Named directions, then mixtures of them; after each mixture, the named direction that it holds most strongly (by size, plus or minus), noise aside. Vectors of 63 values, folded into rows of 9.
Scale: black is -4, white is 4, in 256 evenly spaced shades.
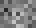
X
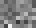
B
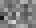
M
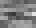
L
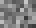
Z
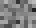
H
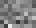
B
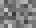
B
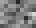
Z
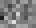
M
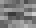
L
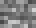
H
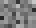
H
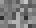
M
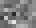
M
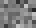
H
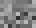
B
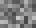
Z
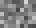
Z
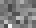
B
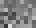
B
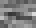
L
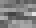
L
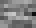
L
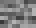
L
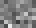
B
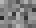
M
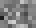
M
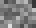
B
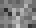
X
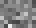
B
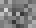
X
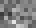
X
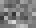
M
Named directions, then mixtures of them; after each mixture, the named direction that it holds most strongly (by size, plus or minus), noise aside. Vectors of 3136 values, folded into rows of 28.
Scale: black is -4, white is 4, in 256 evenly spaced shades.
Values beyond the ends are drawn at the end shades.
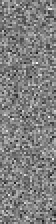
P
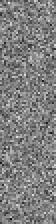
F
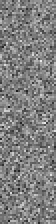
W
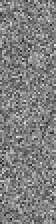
F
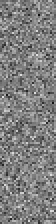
W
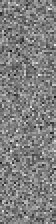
P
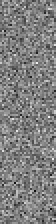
P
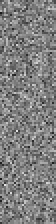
P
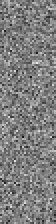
P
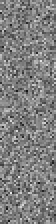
W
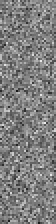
W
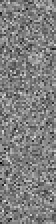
F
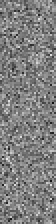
F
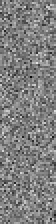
P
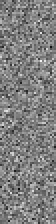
W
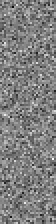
P
